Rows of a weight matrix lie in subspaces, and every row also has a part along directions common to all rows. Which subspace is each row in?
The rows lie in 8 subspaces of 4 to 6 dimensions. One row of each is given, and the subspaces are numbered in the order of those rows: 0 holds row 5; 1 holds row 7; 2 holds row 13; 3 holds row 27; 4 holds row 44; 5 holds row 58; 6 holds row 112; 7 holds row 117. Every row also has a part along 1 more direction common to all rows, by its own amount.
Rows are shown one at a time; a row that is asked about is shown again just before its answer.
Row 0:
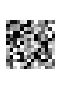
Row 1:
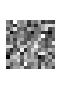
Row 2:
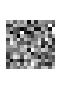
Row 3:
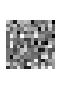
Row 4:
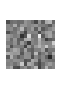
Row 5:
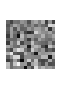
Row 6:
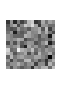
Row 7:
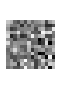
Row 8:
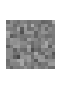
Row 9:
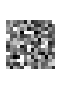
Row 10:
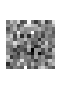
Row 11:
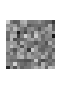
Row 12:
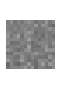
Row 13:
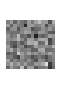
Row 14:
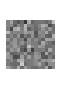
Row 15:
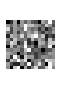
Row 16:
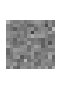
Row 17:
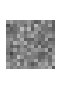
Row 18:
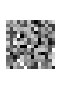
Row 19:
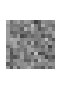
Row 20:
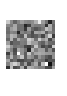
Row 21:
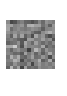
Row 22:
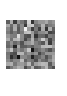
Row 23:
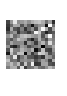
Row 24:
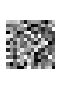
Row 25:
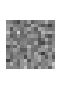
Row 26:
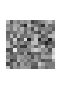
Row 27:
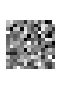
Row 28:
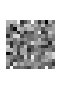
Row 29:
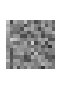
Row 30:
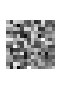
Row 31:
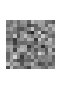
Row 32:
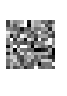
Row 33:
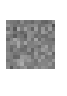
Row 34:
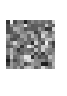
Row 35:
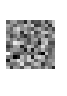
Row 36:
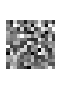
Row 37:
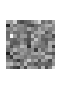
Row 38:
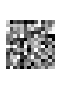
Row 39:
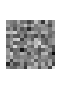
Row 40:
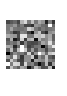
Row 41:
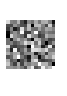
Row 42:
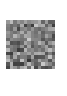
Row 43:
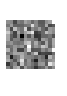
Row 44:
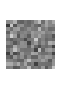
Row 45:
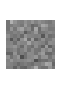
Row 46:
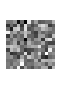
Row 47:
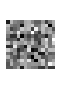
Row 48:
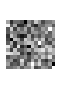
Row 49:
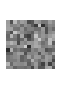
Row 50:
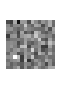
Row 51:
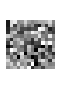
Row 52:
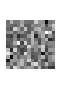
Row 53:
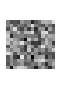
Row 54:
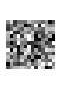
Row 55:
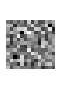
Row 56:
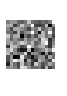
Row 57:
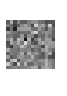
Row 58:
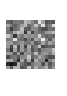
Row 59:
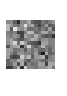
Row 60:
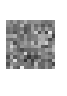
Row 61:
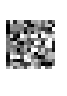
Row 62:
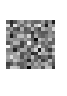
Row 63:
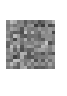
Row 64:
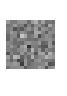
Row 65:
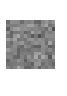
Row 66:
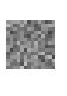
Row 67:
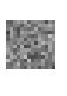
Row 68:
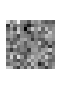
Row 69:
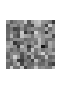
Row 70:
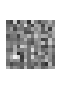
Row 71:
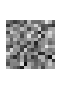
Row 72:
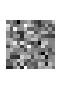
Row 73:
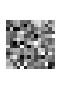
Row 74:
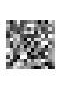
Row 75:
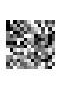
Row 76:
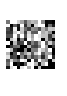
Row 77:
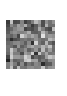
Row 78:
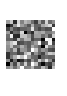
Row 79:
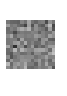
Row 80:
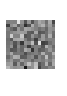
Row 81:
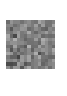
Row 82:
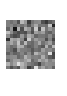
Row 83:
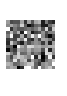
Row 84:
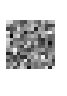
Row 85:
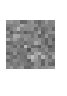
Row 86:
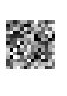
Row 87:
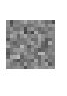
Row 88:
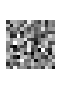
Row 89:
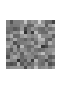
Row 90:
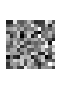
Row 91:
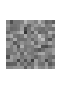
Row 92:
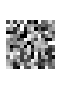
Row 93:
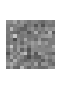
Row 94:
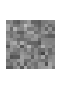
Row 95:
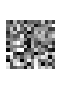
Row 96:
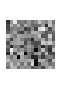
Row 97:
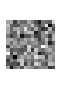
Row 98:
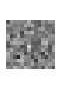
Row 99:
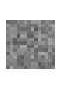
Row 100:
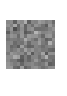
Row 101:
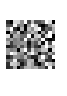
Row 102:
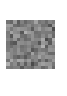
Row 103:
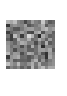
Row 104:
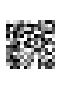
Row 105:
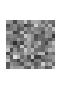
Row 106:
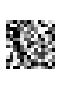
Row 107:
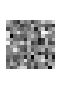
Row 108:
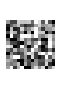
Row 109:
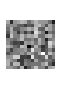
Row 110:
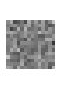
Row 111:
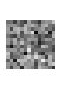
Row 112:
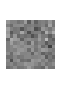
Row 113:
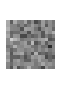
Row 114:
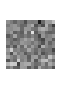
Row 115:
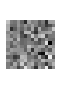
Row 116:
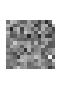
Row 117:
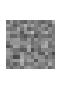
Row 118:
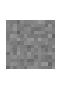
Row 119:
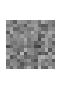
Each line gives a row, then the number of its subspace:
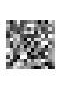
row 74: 1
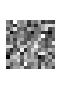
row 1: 3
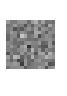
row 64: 3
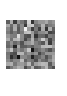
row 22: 2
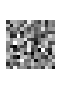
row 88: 4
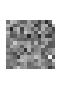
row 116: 3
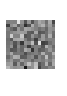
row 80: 2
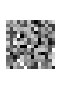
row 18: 7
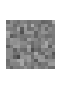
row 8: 7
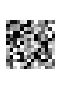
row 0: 0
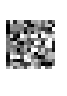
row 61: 6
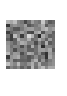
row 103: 7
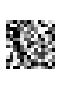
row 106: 5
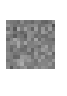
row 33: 7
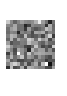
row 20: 2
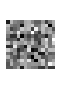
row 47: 1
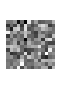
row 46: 3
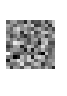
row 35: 0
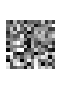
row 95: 0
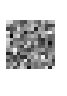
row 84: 1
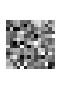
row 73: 2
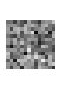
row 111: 5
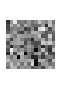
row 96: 4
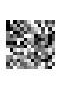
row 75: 0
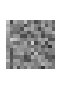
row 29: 6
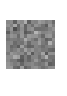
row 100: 3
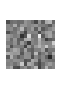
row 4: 3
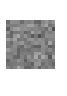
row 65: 1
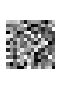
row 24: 1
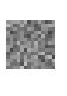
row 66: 3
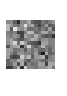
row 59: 2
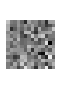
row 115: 1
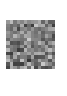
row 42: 0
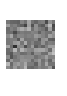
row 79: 7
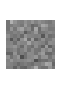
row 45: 1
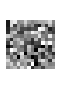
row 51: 4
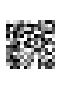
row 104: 4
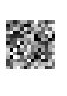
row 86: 0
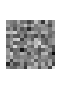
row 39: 7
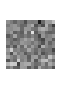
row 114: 5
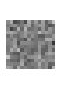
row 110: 3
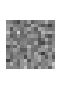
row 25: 1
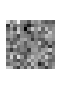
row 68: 2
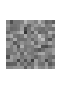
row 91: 5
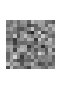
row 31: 7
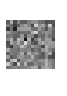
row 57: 7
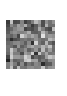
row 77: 6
